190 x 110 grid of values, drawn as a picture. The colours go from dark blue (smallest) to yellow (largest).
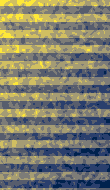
On average the colour sits 50% of the way up the scale. The field climbs toward the top left. The bottom right is the ninth with the lowest average. Stripes running across repeat 12 times from top to bottom. The ninth with the highest average is the top left.
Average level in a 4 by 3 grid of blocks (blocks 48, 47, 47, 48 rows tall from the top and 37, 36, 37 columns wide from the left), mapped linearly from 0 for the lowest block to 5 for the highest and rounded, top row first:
543 | 432 | 321 | 210
